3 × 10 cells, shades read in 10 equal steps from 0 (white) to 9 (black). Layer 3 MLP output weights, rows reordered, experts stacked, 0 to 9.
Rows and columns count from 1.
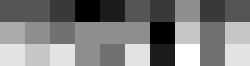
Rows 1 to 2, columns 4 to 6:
9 8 6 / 4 4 4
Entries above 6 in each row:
5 1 1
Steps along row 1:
same up up down down up down up down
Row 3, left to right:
1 2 1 4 5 1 8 0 5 1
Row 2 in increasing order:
2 2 3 4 4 4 4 5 5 9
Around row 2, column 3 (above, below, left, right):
7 1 4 4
